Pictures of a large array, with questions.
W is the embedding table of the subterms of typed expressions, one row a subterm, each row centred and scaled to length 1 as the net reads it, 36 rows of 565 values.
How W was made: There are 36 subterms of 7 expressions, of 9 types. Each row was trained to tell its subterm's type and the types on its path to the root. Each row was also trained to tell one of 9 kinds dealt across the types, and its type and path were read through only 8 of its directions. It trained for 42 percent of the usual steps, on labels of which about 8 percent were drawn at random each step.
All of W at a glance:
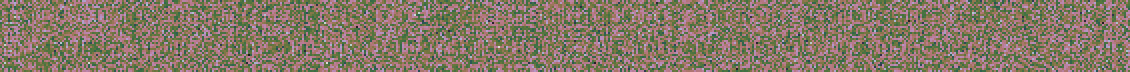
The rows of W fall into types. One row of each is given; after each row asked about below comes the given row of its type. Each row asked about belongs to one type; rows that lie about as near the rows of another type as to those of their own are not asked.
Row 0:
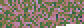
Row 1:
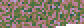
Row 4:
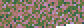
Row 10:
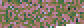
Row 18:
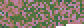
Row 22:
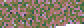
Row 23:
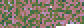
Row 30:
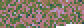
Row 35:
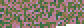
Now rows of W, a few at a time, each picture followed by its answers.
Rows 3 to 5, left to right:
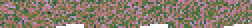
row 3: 30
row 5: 1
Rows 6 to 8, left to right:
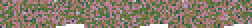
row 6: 0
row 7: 10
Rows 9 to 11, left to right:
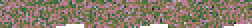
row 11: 18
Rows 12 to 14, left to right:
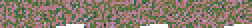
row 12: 23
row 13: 0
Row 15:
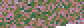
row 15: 1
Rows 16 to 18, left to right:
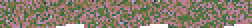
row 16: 35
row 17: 10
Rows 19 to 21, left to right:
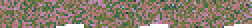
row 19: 0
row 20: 18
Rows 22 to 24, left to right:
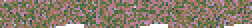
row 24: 4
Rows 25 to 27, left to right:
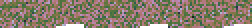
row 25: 22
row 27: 1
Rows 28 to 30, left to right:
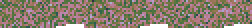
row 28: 30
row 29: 23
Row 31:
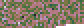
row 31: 18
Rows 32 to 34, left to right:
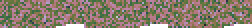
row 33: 23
